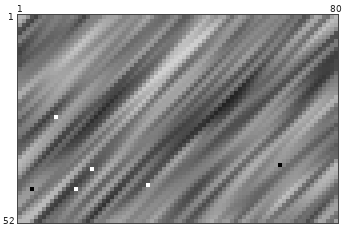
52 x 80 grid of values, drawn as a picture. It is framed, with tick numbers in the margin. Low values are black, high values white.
Neither half mirrors the other. There is no overall slope. The values follow a bell shape. Six lone cells stand out: four far higher and two far lower than their neighbours. No single row or column stands out from its neighbours. The grain runs diagonally up to the right.
